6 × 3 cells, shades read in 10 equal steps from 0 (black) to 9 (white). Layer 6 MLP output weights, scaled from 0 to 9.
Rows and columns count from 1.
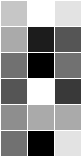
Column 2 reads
9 1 0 9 6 0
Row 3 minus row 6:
0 0 -4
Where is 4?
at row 3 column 1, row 3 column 3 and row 6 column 1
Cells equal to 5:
1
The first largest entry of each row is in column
2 1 1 2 2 3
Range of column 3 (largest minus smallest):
6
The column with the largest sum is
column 3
